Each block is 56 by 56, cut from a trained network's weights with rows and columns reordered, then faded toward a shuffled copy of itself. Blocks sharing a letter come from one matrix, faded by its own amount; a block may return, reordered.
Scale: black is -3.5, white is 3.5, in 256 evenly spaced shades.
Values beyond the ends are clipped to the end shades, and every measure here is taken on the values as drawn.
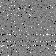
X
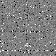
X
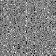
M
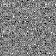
M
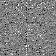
M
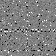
X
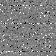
X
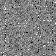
M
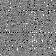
X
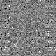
M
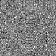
M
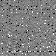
X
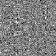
M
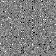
M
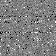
X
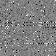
X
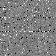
X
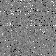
X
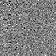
M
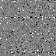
X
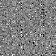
M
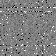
X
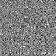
M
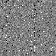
M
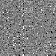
M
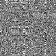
M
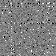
X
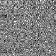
M
